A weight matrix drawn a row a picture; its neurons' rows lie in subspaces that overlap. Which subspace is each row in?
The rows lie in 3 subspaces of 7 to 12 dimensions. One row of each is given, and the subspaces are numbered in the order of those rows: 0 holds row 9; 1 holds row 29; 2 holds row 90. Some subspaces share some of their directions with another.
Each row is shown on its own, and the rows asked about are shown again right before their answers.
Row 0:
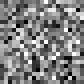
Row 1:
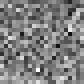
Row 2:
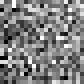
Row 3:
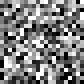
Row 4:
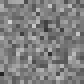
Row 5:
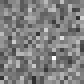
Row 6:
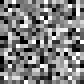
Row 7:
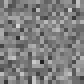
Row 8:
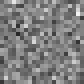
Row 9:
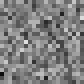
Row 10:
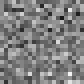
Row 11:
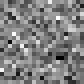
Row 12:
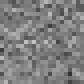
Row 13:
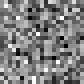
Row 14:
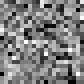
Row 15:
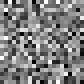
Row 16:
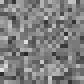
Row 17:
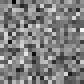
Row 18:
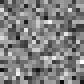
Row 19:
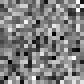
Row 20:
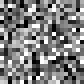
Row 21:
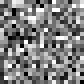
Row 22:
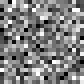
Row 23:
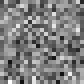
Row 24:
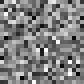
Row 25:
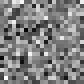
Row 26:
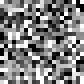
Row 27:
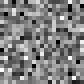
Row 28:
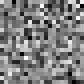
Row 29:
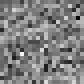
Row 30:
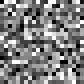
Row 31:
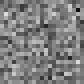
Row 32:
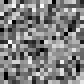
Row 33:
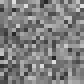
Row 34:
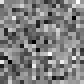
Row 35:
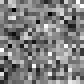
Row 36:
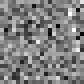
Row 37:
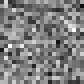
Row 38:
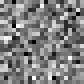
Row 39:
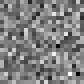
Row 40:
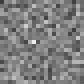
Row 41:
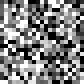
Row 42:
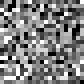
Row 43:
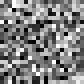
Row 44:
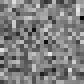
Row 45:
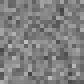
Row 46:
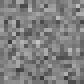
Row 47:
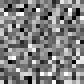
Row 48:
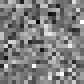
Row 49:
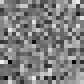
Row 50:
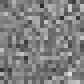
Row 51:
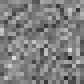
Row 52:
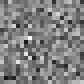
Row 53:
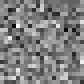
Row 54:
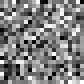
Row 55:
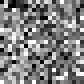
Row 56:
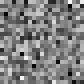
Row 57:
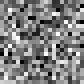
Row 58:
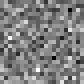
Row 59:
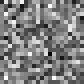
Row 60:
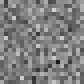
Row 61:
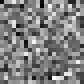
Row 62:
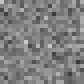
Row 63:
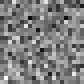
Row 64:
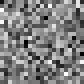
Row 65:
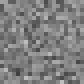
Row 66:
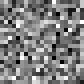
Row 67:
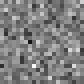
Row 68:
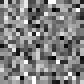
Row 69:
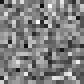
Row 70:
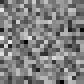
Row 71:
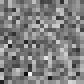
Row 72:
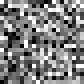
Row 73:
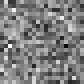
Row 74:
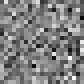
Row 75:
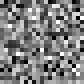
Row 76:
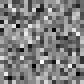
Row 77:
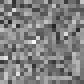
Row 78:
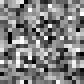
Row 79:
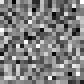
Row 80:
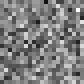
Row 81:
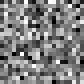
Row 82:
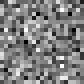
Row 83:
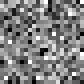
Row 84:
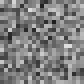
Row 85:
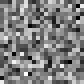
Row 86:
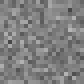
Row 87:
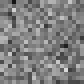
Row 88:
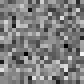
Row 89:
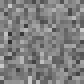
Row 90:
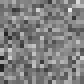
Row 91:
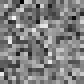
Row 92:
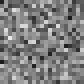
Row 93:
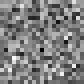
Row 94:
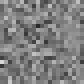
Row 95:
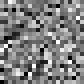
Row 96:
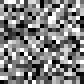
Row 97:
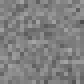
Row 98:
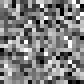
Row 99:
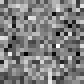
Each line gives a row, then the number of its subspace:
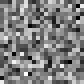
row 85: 1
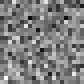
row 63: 2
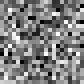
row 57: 2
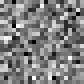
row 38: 2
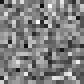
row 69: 1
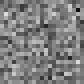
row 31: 1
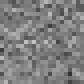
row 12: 0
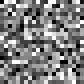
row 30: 1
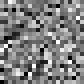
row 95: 1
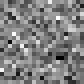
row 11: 2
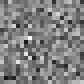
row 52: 2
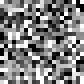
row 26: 2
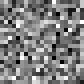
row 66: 2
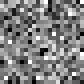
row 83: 0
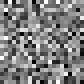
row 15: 0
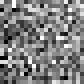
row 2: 2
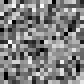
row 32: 2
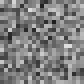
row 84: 0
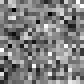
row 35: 0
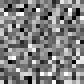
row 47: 0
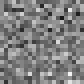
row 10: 0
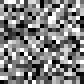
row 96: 1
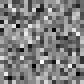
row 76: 2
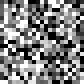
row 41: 1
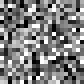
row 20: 0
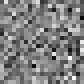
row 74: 1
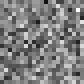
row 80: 0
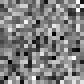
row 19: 0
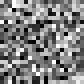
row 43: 2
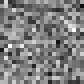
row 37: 0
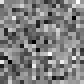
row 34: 2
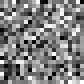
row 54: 2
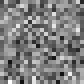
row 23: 0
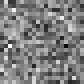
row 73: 1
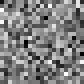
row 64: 2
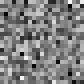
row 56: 1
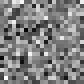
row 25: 0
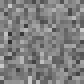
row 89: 2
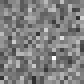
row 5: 1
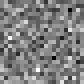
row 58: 2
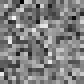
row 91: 0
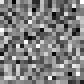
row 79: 2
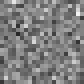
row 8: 0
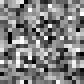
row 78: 0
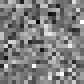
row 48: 1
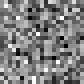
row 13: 1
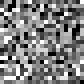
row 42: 2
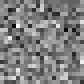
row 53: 2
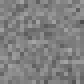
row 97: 1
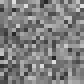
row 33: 2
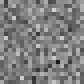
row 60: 1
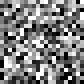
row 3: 2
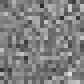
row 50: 1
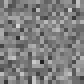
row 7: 2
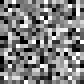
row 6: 0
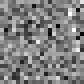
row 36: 0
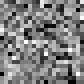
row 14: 1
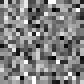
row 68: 1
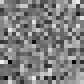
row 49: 0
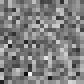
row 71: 1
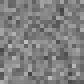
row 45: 1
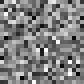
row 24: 1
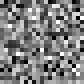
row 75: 1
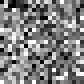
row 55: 0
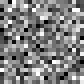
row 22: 2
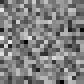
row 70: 2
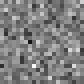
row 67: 0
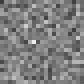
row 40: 0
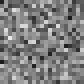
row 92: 0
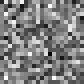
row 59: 0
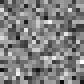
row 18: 2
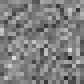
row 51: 1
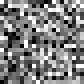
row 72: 2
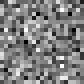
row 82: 0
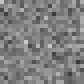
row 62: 2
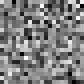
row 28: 1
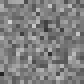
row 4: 0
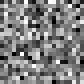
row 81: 1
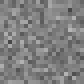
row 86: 2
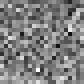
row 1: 2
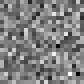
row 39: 2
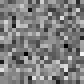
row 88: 2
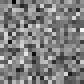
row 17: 0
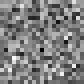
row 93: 1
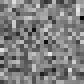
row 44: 0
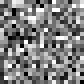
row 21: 2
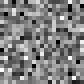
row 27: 1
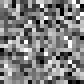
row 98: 1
